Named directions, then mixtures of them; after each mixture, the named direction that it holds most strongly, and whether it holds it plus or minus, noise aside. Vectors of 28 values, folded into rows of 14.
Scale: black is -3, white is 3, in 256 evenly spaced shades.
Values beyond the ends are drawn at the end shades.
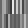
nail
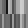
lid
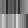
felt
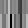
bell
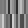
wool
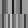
nail, minus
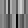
wool, plus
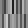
nail, minus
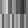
lid, minus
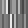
lid, minus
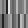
wool, minus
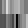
felt, minus
